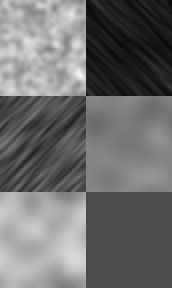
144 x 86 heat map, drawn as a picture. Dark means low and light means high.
It is made of 3 by 2 panels. Panel 1,1: high, blotchy. Panel 1,2: very low, slanting down to the right, faint in contrast. Panel 2,1: low, slanting up to the right. Panel 2,2: middling, smooth, faint in contrast. Panel 3,1: high, smooth. Panel 3,2: low, flat.
